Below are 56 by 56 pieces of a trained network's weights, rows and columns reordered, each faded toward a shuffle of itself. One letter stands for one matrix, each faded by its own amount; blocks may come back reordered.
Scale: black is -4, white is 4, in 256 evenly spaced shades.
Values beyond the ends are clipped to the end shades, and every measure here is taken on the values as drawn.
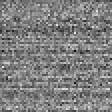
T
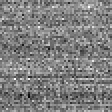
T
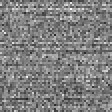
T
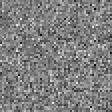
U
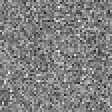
U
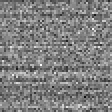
T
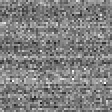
T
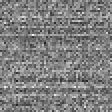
T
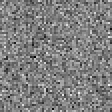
U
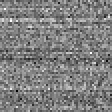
T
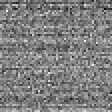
T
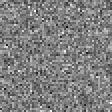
U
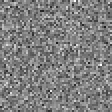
U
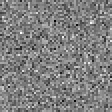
U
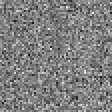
U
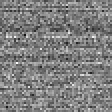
T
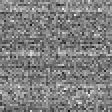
T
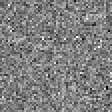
U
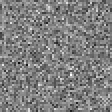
U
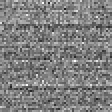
T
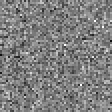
U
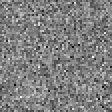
U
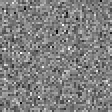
U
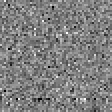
U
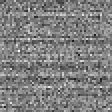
T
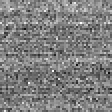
T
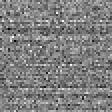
T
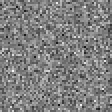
U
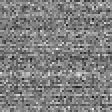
T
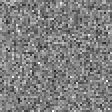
U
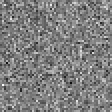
U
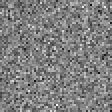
U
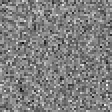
U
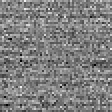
T
